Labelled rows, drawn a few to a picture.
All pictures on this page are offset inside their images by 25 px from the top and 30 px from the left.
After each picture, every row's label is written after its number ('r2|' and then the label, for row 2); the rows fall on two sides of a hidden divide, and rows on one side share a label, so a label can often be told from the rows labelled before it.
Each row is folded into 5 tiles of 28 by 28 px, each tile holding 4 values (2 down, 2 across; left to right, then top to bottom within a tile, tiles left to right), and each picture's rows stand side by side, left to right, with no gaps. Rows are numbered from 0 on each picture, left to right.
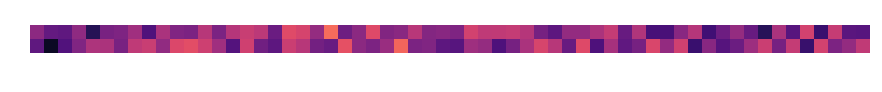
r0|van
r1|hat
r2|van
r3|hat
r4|van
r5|van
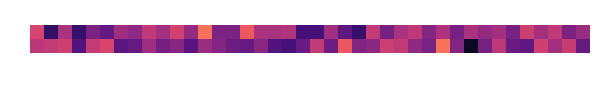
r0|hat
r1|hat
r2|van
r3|van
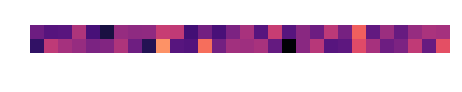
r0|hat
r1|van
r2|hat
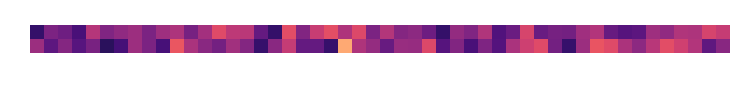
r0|van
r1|hat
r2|van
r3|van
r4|hat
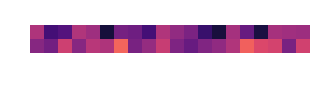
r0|van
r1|van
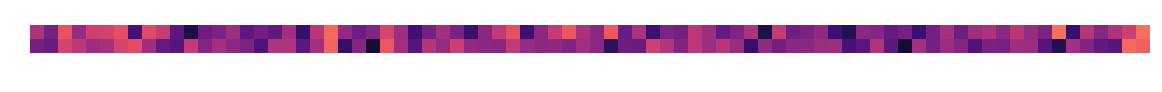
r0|hat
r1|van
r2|hat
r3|hat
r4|van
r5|van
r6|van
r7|hat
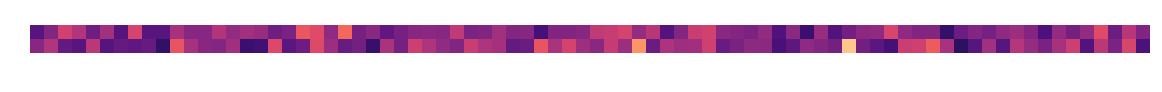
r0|van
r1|hat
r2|hat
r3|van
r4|hat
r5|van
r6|van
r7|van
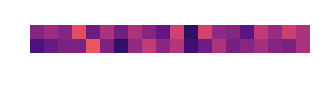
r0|van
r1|hat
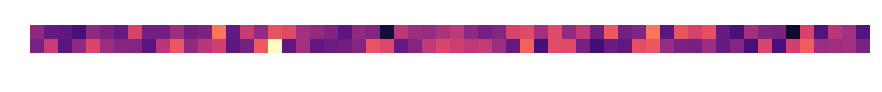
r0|van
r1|hat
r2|van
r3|hat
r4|van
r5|van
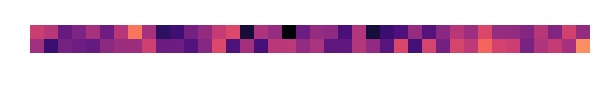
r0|van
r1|van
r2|van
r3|hat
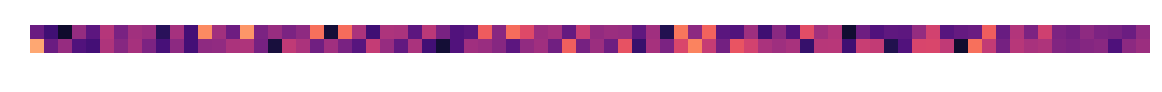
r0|van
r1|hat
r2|hat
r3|hat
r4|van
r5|van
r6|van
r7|hat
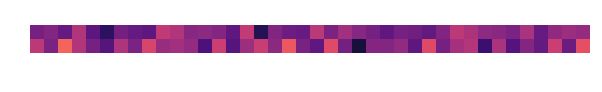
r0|van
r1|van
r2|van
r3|hat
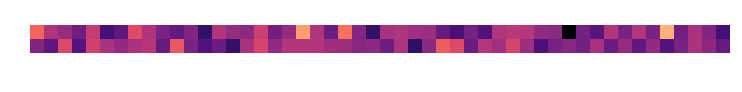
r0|van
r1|hat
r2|hat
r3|van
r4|van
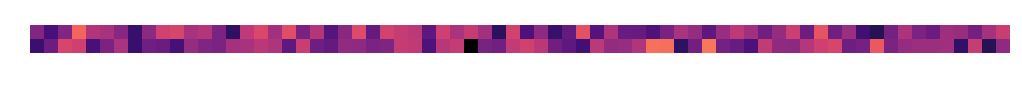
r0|hat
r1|hat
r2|hat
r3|van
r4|van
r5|van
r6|hat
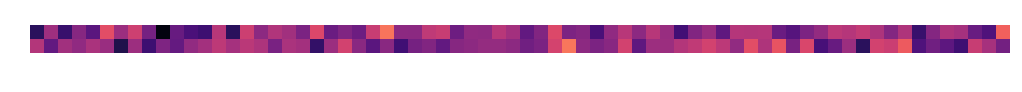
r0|van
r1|van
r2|hat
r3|van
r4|van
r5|hat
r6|hat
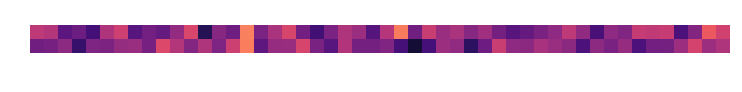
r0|van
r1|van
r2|hat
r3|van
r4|hat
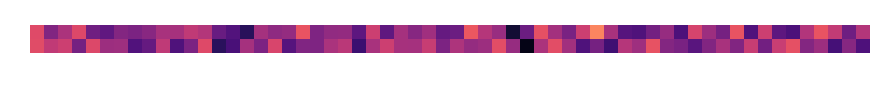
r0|hat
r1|hat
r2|van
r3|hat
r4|van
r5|hat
